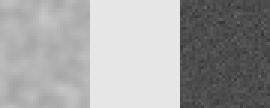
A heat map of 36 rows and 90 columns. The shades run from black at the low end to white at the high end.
It is made of 1 by 3 panels. Panel 1,1: high, blotchy, faint in contrast. Panel 1,2: very high, flat. Panel 1,3: low, fine-grained, faint in contrast.
